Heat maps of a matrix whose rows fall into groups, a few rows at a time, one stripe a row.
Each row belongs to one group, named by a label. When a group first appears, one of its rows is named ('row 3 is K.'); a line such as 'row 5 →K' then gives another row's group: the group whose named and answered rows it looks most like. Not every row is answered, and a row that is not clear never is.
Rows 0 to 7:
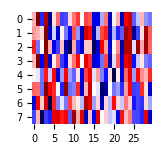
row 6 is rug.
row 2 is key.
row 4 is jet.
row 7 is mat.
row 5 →jet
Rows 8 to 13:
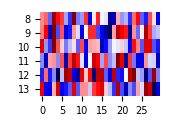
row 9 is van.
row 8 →jet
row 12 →mat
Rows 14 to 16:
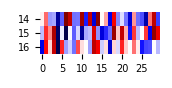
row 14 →mat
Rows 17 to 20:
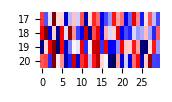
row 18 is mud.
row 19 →rug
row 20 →jet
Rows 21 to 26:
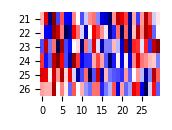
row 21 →van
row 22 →jet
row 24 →jet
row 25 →mud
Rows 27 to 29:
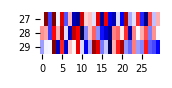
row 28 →van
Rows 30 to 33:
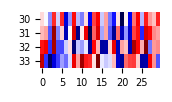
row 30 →jet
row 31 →jet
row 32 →key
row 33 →mat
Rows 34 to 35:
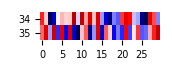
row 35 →mud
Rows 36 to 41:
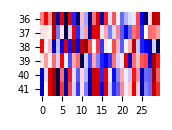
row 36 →mud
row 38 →mat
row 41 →rug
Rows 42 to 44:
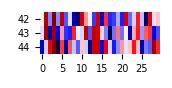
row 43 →jet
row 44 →rug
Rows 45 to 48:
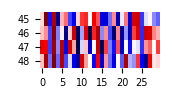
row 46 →jet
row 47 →mud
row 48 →mud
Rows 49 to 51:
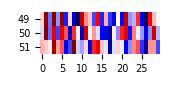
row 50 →van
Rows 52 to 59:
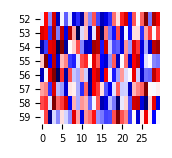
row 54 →rug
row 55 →key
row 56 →rug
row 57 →jet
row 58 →key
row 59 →van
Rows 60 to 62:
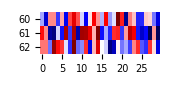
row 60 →rug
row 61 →mat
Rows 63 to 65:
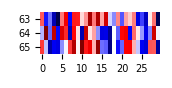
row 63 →mat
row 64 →van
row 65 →mat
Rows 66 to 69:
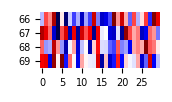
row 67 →mat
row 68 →jet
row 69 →mud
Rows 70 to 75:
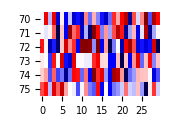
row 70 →van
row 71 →rug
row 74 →jet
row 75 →mud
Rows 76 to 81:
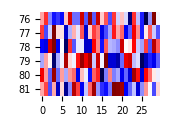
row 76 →mat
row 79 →mat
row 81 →van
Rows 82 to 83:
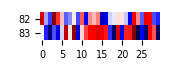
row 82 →key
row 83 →mat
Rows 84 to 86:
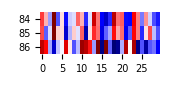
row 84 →key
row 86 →mat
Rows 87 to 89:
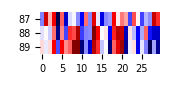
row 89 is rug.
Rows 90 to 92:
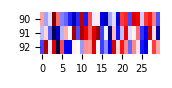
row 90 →key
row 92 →van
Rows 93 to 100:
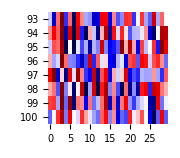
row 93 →rug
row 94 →mud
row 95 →van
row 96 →key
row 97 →mud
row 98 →jet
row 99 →mud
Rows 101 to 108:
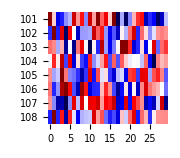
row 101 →mat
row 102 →van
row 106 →jet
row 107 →mat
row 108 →van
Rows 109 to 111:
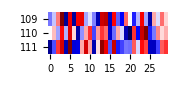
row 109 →rug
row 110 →key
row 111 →rug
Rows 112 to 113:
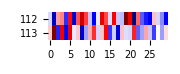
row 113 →mud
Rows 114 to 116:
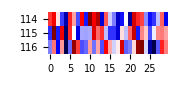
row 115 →van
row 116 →mat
